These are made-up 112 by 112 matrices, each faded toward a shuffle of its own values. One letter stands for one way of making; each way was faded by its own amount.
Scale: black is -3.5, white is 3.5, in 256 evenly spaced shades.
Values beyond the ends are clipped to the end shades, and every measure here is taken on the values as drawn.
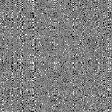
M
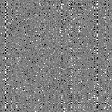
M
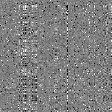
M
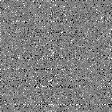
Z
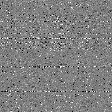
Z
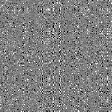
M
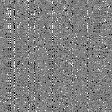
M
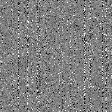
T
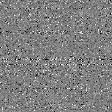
Z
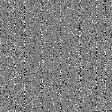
T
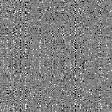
M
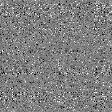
Z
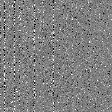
T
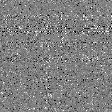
Z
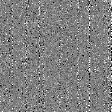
T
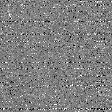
Z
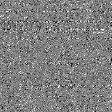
Z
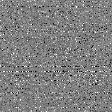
Z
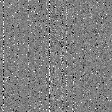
T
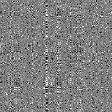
M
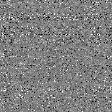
Z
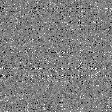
Z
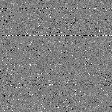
Z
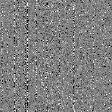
T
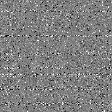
Z
